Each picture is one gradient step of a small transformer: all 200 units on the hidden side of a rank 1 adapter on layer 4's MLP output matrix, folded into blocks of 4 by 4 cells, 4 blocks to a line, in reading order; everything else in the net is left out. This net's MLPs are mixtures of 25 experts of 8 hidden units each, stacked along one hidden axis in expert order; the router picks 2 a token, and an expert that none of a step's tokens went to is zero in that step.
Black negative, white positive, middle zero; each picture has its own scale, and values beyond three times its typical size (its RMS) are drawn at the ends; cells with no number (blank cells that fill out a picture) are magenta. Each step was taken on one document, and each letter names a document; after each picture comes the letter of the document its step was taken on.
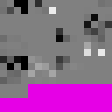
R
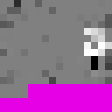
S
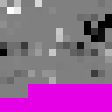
S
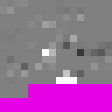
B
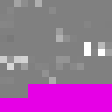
R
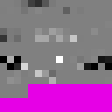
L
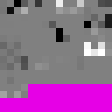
R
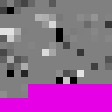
B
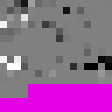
L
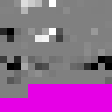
L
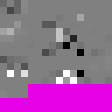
B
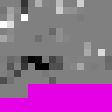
R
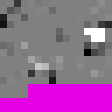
S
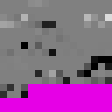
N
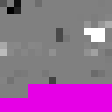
S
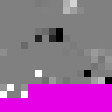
N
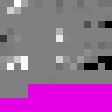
R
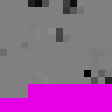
N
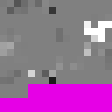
S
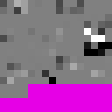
S
